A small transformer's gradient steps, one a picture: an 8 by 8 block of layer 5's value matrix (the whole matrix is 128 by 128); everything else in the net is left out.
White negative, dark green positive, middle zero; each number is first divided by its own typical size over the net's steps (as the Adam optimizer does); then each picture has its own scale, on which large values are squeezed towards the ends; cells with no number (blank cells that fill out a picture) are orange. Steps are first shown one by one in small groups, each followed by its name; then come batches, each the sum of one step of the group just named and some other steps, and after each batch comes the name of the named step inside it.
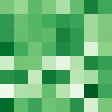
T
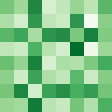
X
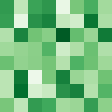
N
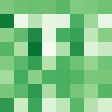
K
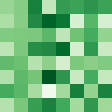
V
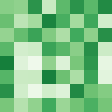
V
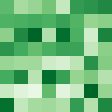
T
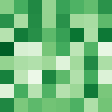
T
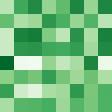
V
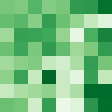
T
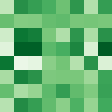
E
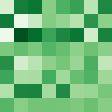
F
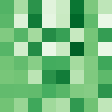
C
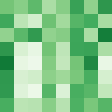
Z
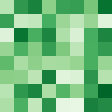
F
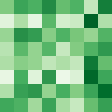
F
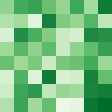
F
